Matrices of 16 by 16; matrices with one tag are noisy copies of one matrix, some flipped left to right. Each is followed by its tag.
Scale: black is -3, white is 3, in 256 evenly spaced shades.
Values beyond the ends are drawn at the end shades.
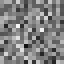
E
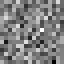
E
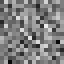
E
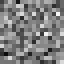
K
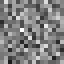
E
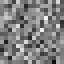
E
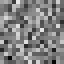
E
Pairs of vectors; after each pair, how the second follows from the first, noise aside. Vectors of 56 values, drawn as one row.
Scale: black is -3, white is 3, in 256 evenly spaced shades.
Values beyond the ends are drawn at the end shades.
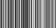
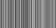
shrunk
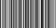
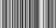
sign-scrambled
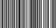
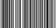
wrapped around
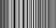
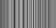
shrunk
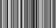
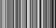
wrapped around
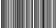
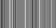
partly zeroed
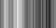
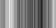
wrapped around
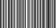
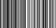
sign-scrambled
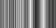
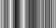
wrapped around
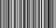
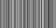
shrunk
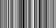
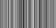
shrunk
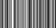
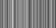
shrunk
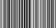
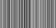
shrunk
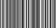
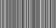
shrunk
